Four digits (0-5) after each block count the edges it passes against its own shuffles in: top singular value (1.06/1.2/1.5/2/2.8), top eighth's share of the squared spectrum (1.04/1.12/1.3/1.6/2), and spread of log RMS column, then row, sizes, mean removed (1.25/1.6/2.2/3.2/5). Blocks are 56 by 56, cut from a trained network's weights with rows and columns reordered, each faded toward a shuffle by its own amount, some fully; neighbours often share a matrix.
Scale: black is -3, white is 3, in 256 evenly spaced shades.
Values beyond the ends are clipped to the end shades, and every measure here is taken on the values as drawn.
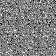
0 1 0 0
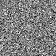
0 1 0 0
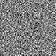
4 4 2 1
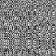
4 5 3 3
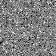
1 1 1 0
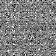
2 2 2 1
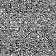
2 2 1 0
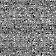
2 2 2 0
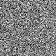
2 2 0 0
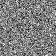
0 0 0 0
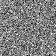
0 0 0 0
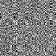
4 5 3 1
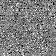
1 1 0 0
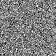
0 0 0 0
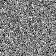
0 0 0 0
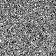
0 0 0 0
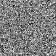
1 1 0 0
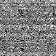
3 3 2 1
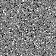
0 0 0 0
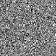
2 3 1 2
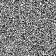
1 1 0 0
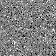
1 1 1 0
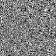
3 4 2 2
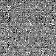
2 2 2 0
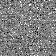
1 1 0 0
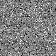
0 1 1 0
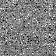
1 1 1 0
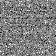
1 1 1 0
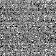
2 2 2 0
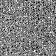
2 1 0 1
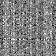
3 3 1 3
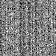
3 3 0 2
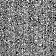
2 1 0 0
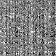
3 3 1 3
